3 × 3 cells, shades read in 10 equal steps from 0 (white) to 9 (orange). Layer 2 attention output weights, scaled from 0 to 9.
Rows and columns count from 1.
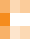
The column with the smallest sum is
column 2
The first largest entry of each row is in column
1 1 1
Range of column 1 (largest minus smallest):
3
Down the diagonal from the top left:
6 0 3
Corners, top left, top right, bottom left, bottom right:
6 4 6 3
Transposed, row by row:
6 9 6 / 3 0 2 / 4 0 3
